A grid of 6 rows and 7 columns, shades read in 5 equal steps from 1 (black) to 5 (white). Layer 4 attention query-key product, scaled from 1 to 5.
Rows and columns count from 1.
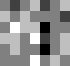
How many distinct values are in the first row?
3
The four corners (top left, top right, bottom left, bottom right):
3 4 3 3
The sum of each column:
20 21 20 24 12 19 20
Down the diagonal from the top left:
3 3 4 5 1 4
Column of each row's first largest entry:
4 1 2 4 2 4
